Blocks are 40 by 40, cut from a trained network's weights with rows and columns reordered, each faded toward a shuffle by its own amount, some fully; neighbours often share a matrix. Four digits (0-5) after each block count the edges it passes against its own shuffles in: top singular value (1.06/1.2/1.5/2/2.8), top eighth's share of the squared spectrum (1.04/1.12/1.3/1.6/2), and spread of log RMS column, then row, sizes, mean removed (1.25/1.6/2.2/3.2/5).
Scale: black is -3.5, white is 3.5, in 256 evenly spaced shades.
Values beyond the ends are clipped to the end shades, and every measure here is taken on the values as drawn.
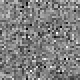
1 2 0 1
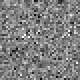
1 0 0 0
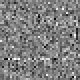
2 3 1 1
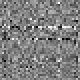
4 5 0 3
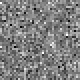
0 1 0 0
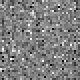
2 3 1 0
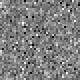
1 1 0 0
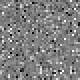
0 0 0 0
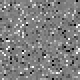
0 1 0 0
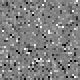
0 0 0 0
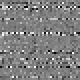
3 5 0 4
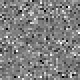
1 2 0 1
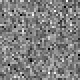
2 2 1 1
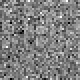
2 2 0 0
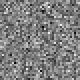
1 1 0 0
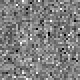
2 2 0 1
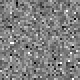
1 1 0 0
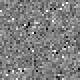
0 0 0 0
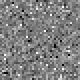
0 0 0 0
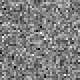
1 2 0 0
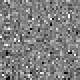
2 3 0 1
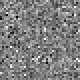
2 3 1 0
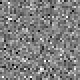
2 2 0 1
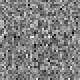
3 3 0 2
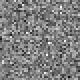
0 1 0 0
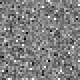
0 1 0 0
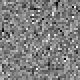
1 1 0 0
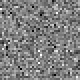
1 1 0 0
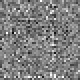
2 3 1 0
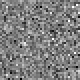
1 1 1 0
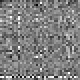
3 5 1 2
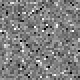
0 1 0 0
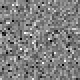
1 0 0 0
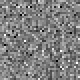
1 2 0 1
